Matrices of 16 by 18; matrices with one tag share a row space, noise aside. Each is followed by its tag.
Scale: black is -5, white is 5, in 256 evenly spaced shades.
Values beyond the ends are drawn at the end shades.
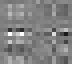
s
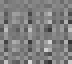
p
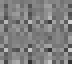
p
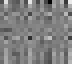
p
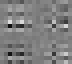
s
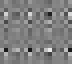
p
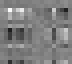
s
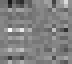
s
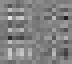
s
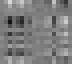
s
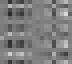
s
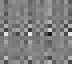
p
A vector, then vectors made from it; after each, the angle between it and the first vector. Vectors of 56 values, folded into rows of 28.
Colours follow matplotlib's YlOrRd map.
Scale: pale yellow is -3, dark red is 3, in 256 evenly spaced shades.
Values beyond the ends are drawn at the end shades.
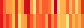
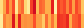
nearly opposite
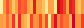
partly opposed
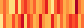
orthogonal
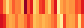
partly aligned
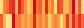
partly opposed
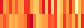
partly aligned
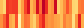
partly aligned
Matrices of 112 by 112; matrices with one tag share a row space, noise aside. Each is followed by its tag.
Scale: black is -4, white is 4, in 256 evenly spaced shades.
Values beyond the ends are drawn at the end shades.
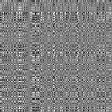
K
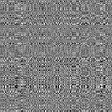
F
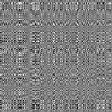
K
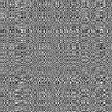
F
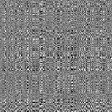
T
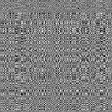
F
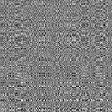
F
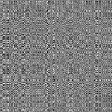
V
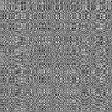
F
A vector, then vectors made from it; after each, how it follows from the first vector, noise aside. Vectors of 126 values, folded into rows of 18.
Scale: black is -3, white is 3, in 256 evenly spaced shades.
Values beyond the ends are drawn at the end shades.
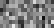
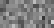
shrunk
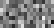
negated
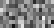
negated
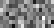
negated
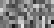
negated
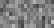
shrunk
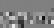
partly zeroed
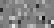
partly zeroed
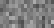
shrunk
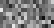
sign-scrambled
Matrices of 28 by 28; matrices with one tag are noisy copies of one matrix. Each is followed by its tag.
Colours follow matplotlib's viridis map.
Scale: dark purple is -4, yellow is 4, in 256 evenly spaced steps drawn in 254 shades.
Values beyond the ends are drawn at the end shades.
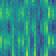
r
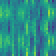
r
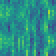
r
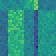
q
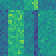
q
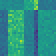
q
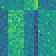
q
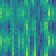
r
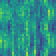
r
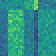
q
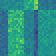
q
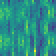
r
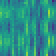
r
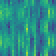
r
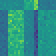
q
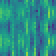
r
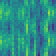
r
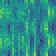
r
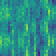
r
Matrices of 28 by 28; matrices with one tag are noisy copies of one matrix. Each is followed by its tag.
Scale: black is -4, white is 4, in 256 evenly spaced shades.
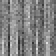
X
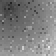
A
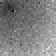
A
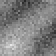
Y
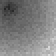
A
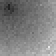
A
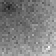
A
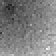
A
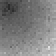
A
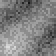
Y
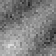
Y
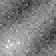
Y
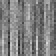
X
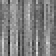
X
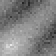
Y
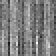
X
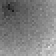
A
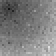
A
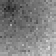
A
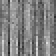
X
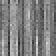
X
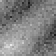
Y
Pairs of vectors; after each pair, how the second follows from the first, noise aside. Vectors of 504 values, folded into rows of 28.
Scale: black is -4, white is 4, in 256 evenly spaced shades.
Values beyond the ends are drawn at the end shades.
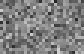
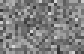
negated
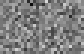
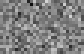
sign-scrambled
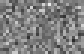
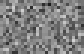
negated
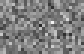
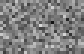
sign-scrambled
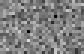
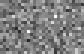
negated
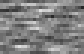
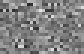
sign-scrambled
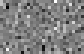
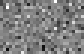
sign-scrambled
